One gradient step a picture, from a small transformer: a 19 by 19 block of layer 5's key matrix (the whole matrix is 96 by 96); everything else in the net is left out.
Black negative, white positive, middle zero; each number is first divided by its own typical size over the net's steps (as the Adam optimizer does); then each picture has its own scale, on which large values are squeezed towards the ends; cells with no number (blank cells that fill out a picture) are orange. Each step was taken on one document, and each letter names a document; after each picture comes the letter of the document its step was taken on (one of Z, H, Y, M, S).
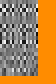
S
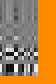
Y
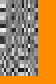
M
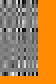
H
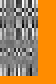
M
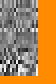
M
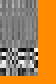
S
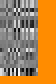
M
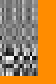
Y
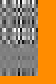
H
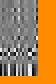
Y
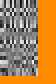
S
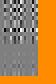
H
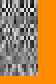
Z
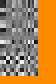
S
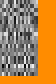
Z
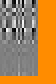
H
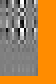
H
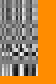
Y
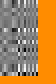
H
